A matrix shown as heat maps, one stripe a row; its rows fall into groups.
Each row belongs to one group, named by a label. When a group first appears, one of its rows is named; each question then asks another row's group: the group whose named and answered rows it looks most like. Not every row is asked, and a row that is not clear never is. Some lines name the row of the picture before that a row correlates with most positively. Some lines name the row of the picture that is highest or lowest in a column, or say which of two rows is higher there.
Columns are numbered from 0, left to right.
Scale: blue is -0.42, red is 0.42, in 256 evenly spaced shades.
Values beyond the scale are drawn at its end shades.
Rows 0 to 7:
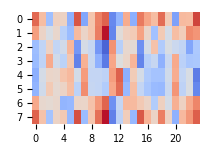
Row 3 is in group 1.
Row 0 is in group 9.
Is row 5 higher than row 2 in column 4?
Yes
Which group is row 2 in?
1
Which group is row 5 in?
1
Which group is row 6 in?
9
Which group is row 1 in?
9
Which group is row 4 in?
1
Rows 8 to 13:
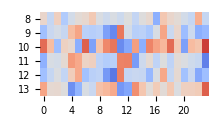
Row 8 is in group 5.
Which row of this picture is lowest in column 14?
10
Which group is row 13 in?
9
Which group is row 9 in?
1
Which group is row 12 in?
1
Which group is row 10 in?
9
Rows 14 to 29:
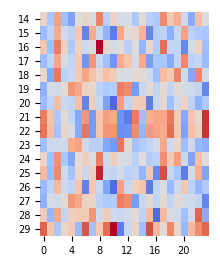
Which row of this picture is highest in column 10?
29
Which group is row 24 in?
5
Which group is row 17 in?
1
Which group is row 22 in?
9
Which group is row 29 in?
9
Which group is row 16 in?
5
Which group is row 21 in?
9
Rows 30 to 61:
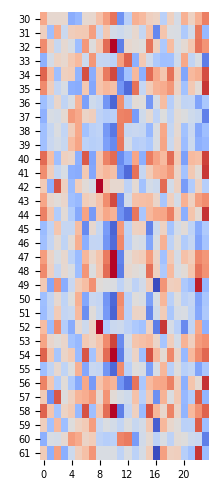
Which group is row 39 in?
1
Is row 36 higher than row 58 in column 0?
No
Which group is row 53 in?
9
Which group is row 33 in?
1
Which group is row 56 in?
9
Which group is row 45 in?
1
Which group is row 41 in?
9
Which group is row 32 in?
9
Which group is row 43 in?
9
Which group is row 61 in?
5
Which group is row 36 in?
1
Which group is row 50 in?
1
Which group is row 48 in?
9
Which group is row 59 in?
5
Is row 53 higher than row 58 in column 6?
No
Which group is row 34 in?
9
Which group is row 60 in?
1
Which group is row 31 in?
5
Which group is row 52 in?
5
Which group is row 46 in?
1
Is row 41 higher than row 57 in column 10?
Yes
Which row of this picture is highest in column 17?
52
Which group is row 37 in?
1
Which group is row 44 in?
9
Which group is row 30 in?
9
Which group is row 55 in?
1
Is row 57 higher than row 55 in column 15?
Yes
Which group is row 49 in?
5
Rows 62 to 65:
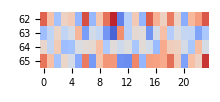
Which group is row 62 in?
9
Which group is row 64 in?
5
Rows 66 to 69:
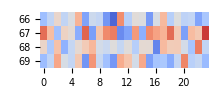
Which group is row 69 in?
1
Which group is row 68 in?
5
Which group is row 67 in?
9
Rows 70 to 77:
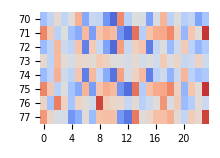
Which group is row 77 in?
9
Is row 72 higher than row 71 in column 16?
No
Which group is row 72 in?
1
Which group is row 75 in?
9
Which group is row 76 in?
5
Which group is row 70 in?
1
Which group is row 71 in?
9
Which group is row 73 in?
5
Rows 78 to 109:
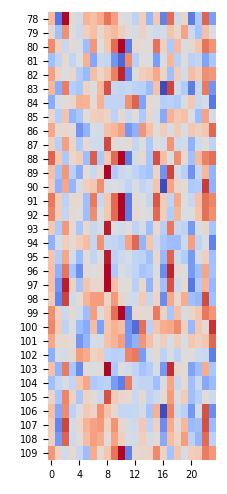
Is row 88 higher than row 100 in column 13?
No
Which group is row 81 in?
1
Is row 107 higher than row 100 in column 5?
Yes
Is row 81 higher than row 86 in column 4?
Yes
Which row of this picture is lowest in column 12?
100
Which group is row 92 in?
9
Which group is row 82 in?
9
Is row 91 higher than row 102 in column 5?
No
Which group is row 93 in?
5
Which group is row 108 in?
5
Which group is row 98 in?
5
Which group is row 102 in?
1
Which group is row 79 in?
5
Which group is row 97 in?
5
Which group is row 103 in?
5
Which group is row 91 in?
9
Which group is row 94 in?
1
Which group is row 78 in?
5
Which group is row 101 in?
9
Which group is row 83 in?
5
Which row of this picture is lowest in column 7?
100
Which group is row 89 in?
5
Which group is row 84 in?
1
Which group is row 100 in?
9
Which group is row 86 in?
9
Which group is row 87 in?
5
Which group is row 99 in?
9
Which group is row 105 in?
5
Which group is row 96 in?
5
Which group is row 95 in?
5
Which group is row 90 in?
5
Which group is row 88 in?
9
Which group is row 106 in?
5
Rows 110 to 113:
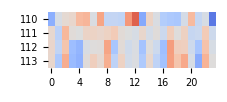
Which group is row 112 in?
5
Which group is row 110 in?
1
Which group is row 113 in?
5
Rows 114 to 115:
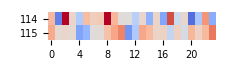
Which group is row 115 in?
9
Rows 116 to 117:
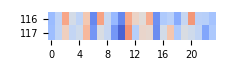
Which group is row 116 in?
1
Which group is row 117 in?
1
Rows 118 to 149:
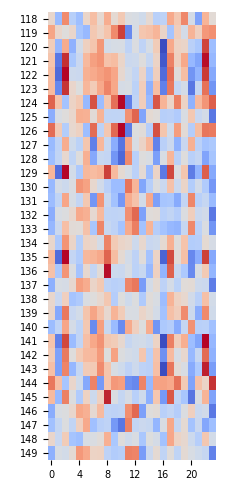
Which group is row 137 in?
1
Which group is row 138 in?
5
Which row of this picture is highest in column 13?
144
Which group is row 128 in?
1
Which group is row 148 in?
5
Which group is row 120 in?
5
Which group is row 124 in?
9
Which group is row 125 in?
1
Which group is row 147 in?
1
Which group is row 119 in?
9
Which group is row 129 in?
5
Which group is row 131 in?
1
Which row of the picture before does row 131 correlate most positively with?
116
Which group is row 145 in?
5
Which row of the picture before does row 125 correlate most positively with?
116
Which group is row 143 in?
5
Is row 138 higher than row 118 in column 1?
Yes
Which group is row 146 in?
1
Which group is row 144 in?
9
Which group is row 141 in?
5
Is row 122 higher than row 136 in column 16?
No
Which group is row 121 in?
5
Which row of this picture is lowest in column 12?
144
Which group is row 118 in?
5
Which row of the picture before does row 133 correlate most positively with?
116
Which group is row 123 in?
5
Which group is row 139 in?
5
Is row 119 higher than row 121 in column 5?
No
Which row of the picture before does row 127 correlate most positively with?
116
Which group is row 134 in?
5
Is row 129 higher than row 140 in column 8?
Yes
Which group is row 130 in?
1
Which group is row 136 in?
5
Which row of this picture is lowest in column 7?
144
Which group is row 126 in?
9
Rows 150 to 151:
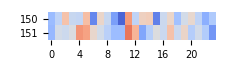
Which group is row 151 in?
1
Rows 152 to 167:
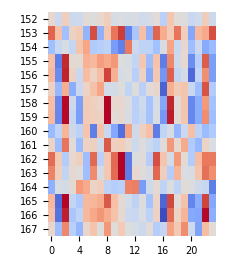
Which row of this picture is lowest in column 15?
160
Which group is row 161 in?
5
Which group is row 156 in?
5
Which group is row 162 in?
9
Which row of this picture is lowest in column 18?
160
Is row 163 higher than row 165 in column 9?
Yes
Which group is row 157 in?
5
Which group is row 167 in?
5
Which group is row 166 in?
5
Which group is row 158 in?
5
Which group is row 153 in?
9
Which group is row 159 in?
5
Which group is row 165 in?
5
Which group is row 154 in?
1
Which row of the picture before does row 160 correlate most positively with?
150
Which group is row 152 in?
5
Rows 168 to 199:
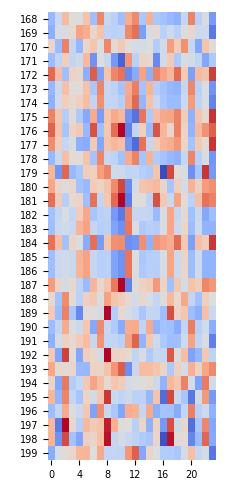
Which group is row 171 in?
1
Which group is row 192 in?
5
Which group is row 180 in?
9
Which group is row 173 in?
1
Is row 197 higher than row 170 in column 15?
Yes
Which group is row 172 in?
9
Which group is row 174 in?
1
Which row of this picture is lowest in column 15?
171
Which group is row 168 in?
1
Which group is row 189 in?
5
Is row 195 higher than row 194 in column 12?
No
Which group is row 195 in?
5
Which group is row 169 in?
1
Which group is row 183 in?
1
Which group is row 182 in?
1
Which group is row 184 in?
9
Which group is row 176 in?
9
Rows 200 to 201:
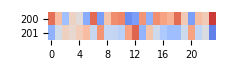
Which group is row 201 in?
1
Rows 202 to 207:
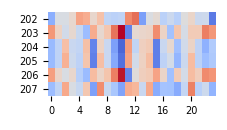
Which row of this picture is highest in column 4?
202
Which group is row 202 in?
1
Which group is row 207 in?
1
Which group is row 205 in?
1
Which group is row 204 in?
1
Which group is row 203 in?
9
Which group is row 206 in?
9
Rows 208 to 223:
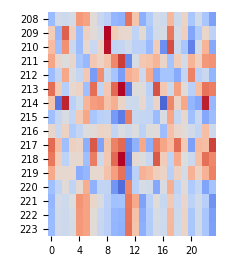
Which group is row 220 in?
1
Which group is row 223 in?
1
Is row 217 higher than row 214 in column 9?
Yes
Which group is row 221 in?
1
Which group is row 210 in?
5
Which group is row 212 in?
1
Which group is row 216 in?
5
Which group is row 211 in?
9
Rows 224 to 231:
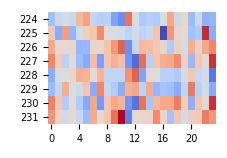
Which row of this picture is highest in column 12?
228
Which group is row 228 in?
1
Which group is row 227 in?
9
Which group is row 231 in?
9
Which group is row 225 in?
5
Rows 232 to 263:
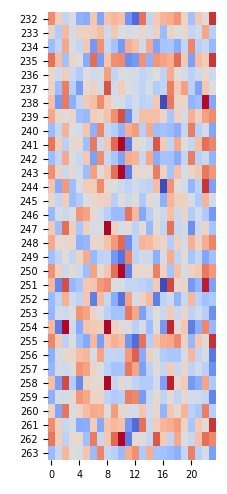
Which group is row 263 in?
1
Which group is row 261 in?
9
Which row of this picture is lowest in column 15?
252
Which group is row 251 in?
5
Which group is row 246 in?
1
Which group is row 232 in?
9
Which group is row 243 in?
9
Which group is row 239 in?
9
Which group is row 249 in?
1
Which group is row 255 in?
9
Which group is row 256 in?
1
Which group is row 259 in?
1
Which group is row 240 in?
1
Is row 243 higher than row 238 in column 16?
Yes
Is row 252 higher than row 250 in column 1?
No
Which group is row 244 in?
5
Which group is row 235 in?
9
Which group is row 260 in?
5
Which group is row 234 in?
1
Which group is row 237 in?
5
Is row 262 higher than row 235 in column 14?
Yes
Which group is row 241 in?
9
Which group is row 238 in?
5
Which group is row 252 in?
1
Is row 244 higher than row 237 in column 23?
No
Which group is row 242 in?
1
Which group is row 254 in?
5
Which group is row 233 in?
5
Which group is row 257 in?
1
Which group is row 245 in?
5
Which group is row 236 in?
5
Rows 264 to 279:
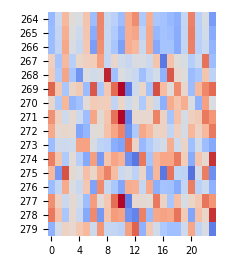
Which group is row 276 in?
1
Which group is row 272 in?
9
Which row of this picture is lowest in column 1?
275
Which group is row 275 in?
5
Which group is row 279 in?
1
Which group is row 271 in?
9
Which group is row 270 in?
5
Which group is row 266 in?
1
